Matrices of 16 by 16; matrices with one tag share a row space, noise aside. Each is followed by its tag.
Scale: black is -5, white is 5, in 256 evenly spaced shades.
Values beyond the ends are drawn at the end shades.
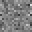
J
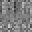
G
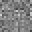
J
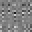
G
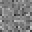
J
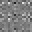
G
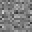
J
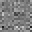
J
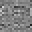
J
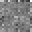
J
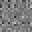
G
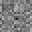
J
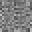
J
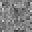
J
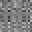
G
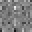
G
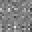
G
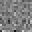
G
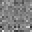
J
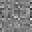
J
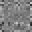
J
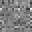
J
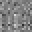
G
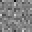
G
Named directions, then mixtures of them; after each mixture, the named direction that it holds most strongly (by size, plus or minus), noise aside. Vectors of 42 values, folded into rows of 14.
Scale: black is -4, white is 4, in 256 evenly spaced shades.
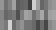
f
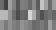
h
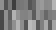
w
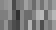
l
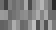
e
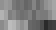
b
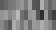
f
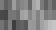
b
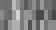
l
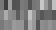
h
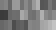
b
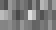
h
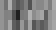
l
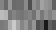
b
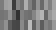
l
